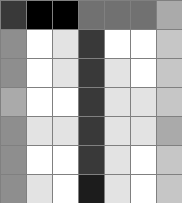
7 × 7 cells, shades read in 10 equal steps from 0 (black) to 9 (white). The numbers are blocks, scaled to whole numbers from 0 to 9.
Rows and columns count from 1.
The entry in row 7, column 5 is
8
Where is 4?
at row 1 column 4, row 1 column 5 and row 1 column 6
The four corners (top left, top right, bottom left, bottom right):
2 6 5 7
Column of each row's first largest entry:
7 2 2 2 2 2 3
